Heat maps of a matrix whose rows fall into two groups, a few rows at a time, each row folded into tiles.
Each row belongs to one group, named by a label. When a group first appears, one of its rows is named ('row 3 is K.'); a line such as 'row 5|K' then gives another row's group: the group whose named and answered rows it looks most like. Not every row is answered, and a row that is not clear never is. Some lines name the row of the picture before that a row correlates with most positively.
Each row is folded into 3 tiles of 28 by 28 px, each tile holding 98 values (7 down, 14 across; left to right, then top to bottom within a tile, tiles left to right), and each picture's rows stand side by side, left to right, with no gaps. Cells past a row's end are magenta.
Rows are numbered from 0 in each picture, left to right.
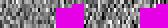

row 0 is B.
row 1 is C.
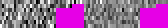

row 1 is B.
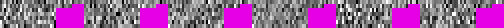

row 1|C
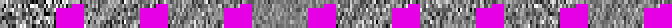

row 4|C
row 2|C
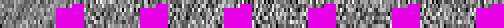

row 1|B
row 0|C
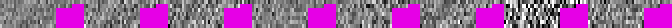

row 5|C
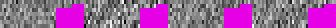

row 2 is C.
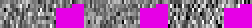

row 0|B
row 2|C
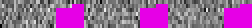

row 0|C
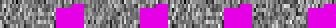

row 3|C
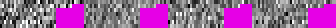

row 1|C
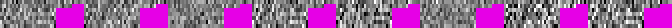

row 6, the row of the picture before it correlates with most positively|1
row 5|B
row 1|C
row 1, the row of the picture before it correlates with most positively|0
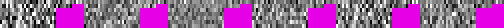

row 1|C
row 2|B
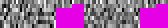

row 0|B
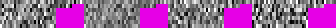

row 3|B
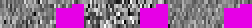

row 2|C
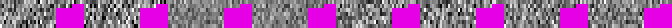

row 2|B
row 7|B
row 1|C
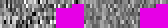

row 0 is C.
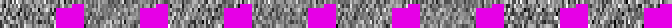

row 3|B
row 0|B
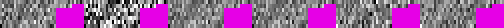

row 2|C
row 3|C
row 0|C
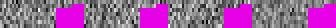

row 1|C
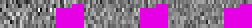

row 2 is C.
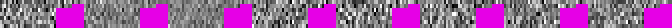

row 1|B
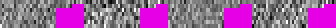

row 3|C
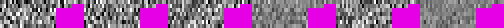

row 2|C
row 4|C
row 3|B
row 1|B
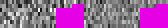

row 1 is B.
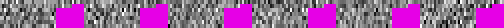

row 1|B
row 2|C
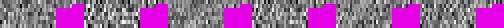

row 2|C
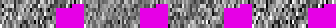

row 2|C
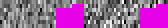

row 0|B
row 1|C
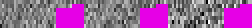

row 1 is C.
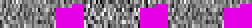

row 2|B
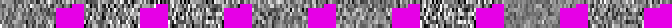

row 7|B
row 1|C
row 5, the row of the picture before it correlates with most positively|1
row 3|B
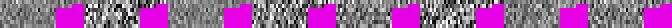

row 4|B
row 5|C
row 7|B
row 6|C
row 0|B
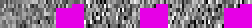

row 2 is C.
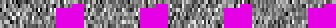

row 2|C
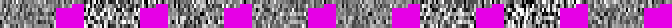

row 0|B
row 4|C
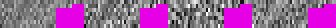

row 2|B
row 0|C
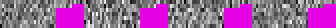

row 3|C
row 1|B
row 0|C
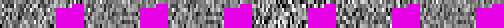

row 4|B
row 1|B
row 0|C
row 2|B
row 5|B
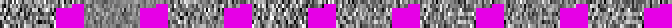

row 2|B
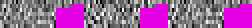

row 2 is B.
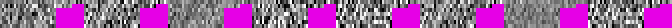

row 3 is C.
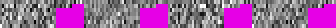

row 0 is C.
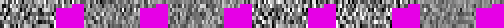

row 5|B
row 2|C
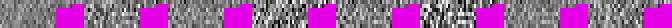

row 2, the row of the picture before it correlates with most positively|4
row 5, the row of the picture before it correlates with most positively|4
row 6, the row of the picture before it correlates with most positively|4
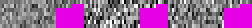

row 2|B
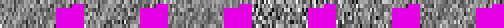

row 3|B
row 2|B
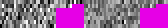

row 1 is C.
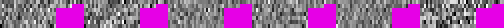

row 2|B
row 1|C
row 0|C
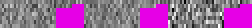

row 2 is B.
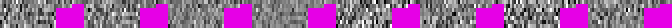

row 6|B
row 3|B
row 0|B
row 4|C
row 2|C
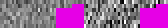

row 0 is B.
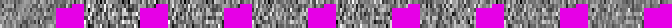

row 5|C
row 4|B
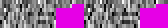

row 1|B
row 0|B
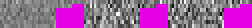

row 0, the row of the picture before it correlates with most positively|1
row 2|B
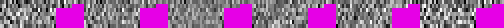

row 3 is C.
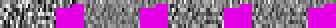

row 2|B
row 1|B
